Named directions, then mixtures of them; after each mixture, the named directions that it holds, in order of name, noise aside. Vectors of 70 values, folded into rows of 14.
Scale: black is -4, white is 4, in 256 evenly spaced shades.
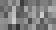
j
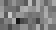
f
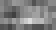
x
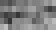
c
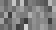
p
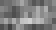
x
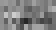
c, p, x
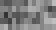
c, f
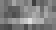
x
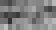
c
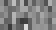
f, p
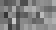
c, f, j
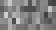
c, f, x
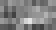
x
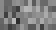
f, x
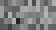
f, x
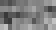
c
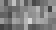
p, x
